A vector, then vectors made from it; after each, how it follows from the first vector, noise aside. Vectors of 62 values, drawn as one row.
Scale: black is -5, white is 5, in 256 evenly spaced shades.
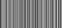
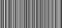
reversed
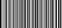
scaled up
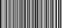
scaled up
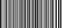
scaled up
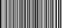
scaled up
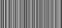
reversed
